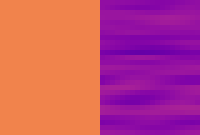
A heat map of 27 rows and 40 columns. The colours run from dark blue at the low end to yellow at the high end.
The table splits into one row of 2 panels. Panel 1,1: high, flat. Panel 1,2: low, streaked across, faint in contrast.
